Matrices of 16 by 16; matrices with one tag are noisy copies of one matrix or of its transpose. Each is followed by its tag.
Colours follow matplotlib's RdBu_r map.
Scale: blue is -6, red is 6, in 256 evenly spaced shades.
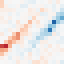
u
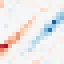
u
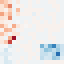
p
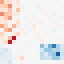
p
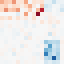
p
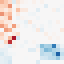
p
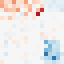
p
